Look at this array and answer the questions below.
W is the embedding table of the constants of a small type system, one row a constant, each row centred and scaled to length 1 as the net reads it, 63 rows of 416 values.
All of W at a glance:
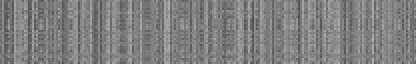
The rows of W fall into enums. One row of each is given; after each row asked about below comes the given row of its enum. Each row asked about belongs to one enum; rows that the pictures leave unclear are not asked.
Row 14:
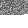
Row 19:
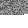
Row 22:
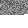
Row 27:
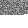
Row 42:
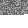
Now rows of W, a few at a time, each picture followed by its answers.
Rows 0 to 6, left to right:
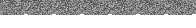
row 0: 42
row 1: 14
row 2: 14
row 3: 22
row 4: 14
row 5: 22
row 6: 22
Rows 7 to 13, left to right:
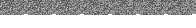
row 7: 14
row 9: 14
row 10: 22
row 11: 42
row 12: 42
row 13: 19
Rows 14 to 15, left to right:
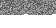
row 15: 22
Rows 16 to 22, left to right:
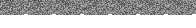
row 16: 14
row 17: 14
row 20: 22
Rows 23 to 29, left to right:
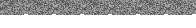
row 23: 19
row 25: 22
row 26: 22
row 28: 22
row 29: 22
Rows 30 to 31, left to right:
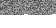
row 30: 19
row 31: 14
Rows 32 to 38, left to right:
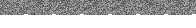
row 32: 27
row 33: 42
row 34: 14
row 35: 19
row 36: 19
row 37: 22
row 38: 42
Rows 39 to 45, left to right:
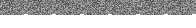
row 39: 14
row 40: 14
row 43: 27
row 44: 14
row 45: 19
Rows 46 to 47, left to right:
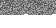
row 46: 14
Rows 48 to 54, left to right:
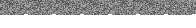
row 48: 22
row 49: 14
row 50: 22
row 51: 22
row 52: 42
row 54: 27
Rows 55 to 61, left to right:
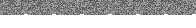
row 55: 42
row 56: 19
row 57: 27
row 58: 14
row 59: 42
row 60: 42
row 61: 22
